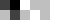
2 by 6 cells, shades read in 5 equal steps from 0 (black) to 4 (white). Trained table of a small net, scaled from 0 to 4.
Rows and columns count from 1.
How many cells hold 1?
2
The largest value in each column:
3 1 4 4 3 4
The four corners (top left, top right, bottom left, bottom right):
1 4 3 4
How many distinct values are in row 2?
3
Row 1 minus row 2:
-2 -1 1 -1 0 0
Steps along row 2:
down up up down up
